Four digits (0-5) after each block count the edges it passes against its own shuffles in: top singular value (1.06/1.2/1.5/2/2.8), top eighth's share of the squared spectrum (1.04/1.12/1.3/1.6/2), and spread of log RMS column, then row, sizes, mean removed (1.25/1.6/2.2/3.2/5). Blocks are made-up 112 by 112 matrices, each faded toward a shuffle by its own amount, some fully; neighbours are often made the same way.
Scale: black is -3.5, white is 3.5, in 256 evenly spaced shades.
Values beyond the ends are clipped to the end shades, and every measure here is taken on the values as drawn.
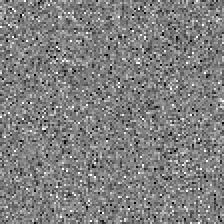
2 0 0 0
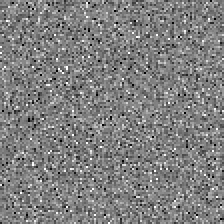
1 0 0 0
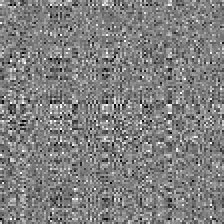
5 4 3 3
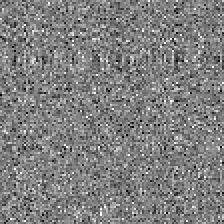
4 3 2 2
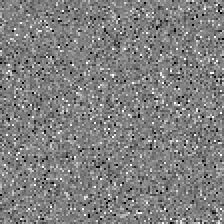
2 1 0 0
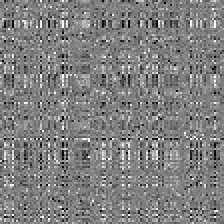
5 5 4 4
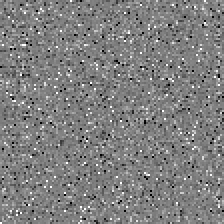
3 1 0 0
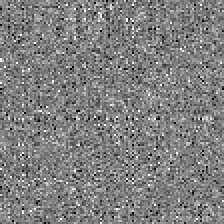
4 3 2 2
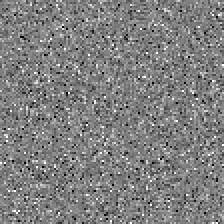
2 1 0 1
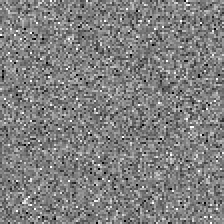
0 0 0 0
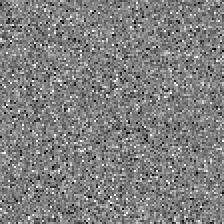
2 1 0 0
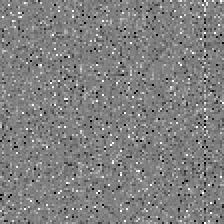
3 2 1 0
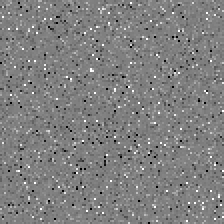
0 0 0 0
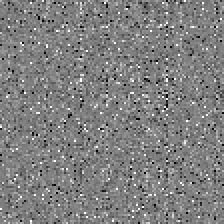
4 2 2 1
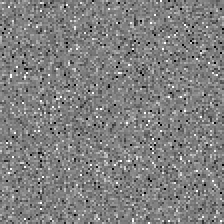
1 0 0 0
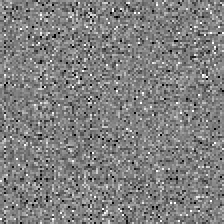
3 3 2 1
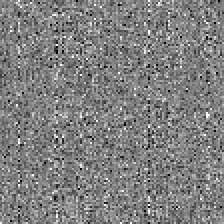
4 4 3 2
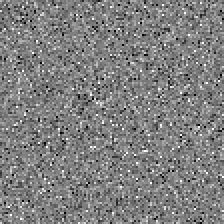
0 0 0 0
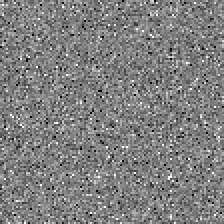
2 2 0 0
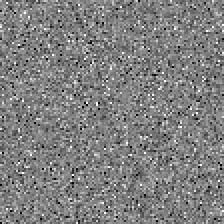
0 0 0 0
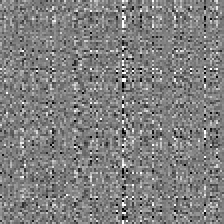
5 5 4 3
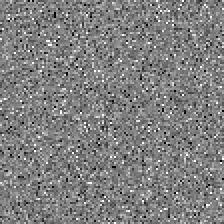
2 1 0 0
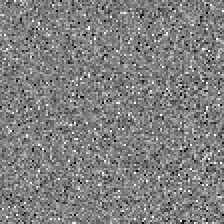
2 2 1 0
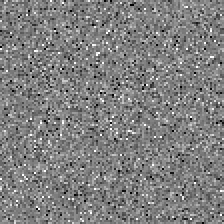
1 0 0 0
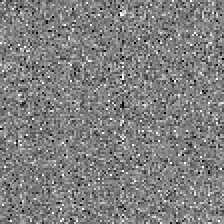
3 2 1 0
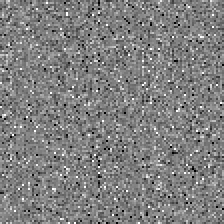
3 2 1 0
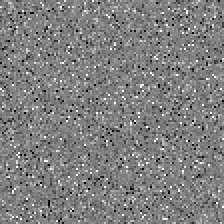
0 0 0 0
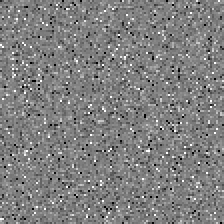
1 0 0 0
